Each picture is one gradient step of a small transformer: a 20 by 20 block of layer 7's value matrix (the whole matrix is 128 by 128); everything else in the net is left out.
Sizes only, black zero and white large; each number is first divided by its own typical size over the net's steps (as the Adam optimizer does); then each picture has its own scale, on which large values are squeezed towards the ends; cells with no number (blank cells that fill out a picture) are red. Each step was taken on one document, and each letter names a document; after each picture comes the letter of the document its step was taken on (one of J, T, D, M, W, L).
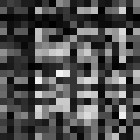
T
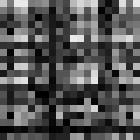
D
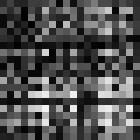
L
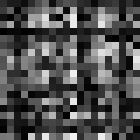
L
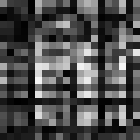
T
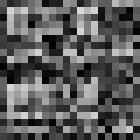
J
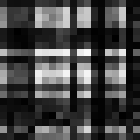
T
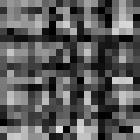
J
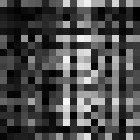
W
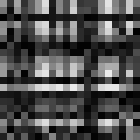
L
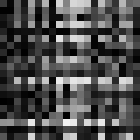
L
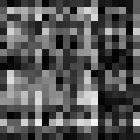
J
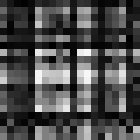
T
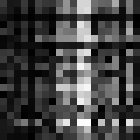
W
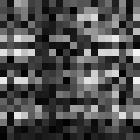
D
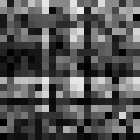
L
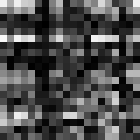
D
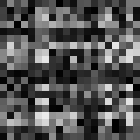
L
